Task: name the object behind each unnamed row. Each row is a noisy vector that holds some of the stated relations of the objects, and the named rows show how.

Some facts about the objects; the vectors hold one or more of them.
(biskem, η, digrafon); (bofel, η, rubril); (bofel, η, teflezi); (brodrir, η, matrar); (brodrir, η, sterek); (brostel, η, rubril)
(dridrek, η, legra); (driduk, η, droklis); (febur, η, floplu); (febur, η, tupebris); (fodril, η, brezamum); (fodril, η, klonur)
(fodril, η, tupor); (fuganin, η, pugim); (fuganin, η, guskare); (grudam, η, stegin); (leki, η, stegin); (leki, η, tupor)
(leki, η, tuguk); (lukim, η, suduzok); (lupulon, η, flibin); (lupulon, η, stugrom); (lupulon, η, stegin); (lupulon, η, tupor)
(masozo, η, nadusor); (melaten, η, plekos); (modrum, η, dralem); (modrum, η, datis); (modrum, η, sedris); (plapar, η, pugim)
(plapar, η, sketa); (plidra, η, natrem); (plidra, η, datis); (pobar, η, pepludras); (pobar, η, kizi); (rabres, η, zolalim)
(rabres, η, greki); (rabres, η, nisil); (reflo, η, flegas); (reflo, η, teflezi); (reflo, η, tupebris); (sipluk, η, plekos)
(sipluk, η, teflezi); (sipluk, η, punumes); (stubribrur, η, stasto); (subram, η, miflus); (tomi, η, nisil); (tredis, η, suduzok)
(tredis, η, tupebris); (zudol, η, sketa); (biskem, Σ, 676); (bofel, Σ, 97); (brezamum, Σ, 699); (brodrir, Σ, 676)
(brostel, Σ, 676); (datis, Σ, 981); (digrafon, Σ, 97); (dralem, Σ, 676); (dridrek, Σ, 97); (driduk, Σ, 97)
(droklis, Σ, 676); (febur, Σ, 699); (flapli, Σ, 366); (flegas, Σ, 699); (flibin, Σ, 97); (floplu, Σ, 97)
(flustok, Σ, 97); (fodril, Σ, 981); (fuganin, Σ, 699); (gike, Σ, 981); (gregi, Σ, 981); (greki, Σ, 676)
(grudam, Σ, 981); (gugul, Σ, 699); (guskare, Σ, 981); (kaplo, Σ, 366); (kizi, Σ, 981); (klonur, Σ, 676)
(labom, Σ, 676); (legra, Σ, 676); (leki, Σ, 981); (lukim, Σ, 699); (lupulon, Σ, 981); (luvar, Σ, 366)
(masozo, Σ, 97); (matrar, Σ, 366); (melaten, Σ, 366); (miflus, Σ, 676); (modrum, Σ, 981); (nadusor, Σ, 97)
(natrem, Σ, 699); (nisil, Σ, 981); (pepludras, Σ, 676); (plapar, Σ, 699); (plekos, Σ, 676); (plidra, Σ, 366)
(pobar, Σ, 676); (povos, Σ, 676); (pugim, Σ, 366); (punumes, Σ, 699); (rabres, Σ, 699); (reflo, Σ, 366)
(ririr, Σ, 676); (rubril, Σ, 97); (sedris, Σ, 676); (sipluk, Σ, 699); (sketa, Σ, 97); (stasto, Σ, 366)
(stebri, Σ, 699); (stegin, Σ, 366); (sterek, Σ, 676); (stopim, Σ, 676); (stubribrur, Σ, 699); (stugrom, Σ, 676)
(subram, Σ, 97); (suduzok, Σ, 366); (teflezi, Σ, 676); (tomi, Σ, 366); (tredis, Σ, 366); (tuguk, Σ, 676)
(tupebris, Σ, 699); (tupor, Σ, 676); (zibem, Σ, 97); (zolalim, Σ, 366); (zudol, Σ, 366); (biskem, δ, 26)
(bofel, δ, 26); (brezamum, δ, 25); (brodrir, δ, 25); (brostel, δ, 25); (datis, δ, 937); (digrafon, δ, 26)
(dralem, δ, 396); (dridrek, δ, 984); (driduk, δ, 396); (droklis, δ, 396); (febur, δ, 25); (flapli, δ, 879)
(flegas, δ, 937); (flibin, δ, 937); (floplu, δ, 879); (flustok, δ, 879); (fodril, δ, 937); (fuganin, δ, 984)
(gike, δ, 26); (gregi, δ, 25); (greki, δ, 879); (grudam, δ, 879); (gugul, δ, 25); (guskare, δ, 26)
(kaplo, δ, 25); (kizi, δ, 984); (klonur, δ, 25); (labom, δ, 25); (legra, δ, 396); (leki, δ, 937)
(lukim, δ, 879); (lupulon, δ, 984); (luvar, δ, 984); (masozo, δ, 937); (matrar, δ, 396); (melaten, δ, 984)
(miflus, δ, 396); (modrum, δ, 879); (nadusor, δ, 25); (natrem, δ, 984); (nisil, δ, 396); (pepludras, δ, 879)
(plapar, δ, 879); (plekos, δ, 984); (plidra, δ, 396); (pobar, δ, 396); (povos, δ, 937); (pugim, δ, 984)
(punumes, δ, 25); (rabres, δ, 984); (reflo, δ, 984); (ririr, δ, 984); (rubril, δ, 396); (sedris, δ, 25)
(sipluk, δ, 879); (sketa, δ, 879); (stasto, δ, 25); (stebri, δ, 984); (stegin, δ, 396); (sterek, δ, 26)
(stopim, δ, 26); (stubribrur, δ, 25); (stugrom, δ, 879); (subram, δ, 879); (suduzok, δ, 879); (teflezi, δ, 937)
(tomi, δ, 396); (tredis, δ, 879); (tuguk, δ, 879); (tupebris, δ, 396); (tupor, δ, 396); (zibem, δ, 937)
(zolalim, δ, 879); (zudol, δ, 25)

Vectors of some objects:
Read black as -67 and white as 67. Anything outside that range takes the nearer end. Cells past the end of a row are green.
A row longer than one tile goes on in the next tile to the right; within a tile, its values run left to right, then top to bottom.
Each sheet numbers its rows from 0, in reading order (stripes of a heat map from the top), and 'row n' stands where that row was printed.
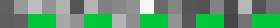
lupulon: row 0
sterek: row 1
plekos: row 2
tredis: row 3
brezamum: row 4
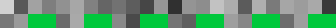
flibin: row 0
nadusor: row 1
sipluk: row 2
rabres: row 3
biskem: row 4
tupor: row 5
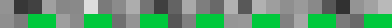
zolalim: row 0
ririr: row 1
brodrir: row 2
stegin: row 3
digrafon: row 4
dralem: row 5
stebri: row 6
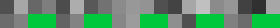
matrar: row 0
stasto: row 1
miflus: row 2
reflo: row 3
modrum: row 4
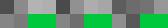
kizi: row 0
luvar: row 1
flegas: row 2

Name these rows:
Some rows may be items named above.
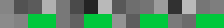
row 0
datis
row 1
plapar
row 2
flegas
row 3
tupebris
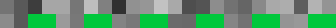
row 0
lukim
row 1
bofel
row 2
natrem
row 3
grudam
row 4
gike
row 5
digrafon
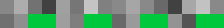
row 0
brodrir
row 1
bofel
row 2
driduk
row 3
reflo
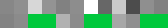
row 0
dridrek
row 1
plekos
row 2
floplu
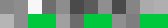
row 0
plekos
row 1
suduzok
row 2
pugim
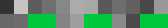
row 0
punumes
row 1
rubril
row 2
sipluk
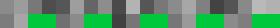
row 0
sedris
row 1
nisil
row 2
brezamum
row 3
labom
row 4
kizi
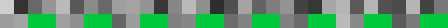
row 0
sketa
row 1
povos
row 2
klonur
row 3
brostel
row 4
matrar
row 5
modrum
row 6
teflezi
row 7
zudol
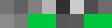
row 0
guskare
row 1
febur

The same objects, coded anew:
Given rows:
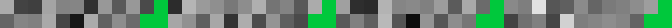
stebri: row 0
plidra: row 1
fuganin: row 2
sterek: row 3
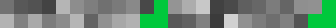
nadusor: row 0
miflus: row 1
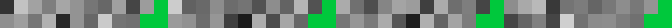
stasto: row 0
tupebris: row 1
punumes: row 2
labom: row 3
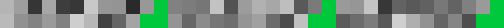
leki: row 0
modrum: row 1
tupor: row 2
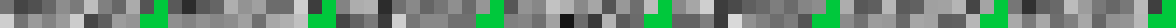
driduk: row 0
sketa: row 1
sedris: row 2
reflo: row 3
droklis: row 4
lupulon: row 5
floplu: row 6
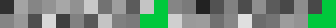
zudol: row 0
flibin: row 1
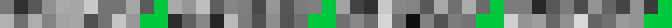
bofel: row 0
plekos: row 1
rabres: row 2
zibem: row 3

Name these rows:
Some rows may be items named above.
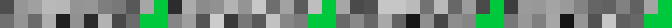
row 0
melaten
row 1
zudol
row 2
sipluk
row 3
luvar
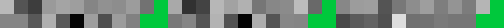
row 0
febur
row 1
lukim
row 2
brodrir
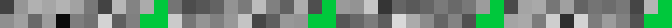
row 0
suduzok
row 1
driduk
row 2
tupor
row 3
stegin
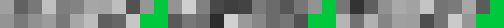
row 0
grudam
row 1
povos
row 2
bofel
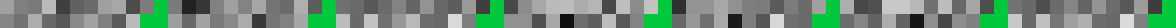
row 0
kizi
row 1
dridrek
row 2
rubril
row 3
tredis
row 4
pugim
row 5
sipluk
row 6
rubril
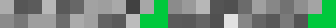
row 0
lupulon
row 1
pobar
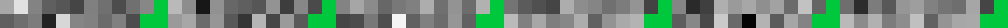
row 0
teflezi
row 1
flegas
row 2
brostel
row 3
nadusor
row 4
plapar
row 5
digrafon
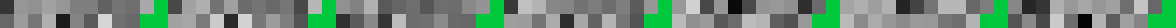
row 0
pugim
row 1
stegin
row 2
ririr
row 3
matrar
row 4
datis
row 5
nisil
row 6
plapar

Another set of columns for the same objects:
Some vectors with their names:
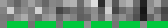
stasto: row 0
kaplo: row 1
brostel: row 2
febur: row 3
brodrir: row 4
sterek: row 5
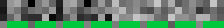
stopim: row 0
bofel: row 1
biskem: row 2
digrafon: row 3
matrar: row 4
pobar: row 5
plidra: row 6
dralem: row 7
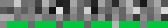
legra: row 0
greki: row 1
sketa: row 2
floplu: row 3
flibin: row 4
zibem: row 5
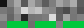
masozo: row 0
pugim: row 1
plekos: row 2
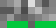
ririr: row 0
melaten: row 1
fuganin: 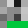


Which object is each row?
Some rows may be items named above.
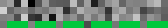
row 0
plapar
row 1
digrafon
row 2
rubril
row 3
modrum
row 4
nisil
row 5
brostel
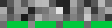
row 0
dridrek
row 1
teflezi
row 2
sketa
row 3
driduk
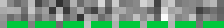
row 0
lupulon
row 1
grudam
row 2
driduk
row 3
tupor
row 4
stegin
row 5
tupebris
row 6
stegin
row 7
brostel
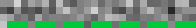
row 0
tupor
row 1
plekos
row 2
luvar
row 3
zudol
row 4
pobar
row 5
kizi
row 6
povos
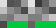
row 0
tredis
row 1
suduzok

